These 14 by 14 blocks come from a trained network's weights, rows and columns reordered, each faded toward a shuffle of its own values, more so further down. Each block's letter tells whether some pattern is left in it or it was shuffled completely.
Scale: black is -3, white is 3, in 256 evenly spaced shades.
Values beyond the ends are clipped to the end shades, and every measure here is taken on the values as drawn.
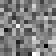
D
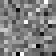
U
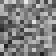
U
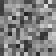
U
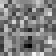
D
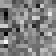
D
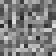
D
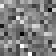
U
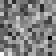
U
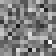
U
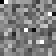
U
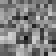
D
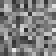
D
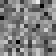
U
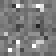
D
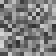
U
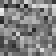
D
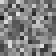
U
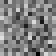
U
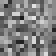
D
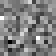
U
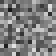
U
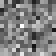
U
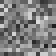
U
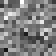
U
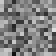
U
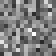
U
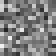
D
